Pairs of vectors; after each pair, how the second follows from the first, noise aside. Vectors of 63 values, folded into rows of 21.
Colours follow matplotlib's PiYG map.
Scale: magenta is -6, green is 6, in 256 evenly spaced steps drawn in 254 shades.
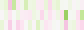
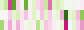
scaled up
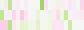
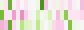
scaled up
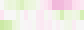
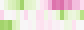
scaled up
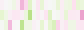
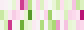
scaled up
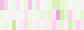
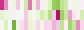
scaled up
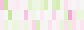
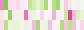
scaled up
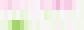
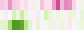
scaled up
